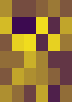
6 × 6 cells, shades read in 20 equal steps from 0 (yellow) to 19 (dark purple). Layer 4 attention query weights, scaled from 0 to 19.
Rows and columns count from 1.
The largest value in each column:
12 19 19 16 17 15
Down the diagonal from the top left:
7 19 0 8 11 10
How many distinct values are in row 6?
5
